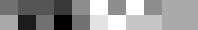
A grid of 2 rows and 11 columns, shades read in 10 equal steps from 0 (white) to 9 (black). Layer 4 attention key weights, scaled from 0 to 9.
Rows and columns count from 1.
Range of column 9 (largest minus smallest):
2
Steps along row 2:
up down up down down down up same up same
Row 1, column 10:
3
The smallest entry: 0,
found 3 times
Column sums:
8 14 11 16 9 1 4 2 6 6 6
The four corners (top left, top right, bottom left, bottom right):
5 3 3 3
